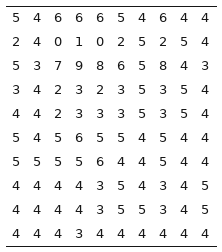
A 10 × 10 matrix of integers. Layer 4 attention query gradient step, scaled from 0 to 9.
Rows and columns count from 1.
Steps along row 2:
up down up down up up down up down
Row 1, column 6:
5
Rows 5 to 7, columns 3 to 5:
2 3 3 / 5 6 5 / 5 5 6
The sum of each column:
41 40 39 44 40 42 45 42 43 41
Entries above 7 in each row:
0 0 3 0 0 0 0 0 0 0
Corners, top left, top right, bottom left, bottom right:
5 4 4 4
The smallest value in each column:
2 3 0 1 0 2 4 2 4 3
